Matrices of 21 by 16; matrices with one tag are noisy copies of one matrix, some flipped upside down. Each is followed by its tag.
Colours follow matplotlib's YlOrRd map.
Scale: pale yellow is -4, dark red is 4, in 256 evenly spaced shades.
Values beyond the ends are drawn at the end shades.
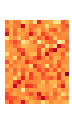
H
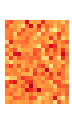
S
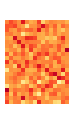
H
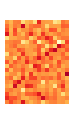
H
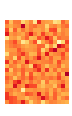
H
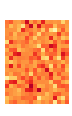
S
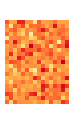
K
